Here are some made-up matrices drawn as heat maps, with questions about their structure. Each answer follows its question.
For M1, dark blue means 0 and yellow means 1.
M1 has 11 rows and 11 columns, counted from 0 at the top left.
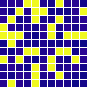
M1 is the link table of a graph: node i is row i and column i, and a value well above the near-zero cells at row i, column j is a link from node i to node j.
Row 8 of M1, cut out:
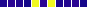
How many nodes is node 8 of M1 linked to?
2
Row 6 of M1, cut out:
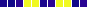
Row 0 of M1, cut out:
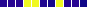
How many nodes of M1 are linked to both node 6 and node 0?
3
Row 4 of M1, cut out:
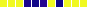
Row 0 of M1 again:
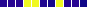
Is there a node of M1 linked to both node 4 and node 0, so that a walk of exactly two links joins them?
no
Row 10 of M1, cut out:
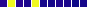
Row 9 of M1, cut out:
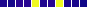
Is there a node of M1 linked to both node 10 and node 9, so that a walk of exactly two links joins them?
yes
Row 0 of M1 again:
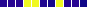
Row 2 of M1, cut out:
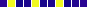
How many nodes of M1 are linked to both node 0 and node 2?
2
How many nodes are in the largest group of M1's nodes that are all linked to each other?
3
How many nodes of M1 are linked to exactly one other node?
1
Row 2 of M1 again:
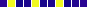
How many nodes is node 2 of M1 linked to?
3
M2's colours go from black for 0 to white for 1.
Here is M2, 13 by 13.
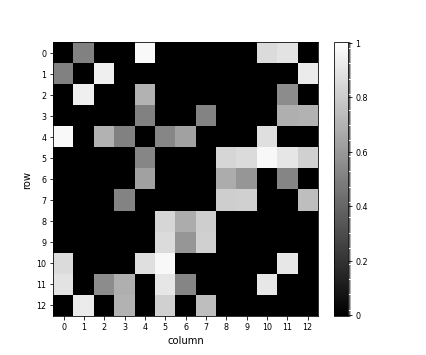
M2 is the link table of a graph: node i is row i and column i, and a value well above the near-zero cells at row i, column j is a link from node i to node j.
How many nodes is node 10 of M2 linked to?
4
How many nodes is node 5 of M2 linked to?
6
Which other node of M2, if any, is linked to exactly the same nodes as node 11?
node 4
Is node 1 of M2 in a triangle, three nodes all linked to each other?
no
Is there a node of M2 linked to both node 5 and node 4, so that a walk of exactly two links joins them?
yes
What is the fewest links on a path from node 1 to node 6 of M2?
3
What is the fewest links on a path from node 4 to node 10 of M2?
1
